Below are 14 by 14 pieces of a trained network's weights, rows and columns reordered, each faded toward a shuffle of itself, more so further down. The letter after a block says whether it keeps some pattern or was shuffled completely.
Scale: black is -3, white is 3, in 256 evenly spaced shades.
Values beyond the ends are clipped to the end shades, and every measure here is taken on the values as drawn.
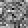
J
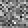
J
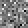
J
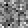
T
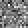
J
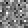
J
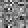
T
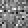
J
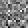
T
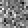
J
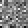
T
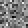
J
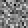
J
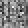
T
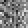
T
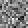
J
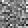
T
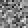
J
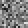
J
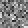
J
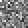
J
